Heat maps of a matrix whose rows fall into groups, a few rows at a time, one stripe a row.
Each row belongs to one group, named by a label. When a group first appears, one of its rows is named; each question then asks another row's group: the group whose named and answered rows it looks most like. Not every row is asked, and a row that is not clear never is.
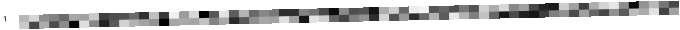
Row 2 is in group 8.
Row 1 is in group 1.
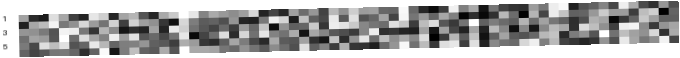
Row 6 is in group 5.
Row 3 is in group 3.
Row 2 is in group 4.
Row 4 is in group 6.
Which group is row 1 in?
5
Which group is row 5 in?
4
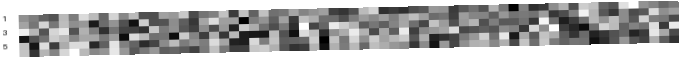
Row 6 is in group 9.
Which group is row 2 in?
9
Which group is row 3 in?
3
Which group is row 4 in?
4
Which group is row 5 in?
9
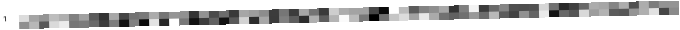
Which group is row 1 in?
3
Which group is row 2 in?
3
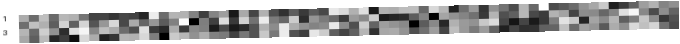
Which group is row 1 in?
3
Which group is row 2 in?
6
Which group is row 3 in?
8
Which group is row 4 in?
8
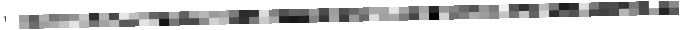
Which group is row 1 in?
9
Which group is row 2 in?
9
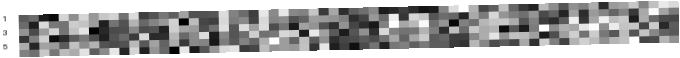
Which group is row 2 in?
1
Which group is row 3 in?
1
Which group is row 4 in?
8
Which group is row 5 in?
1
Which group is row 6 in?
6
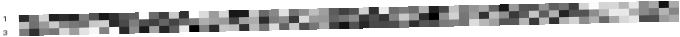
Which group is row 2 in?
5
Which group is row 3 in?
6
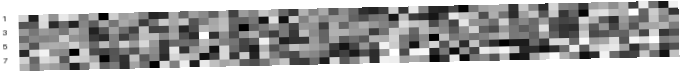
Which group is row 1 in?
1
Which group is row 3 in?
9
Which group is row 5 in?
9
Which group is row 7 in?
1
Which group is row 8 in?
4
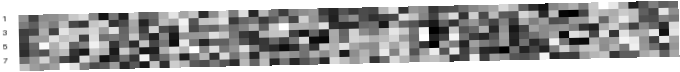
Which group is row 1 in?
1
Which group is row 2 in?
5
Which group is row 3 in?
6
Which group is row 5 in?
4
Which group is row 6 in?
5
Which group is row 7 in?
8
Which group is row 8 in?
3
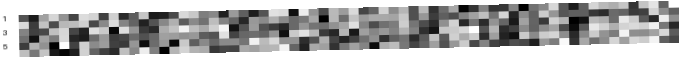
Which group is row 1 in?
4
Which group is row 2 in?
9
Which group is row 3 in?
5
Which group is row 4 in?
5
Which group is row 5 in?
6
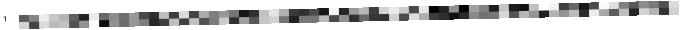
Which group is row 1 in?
4
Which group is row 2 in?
1
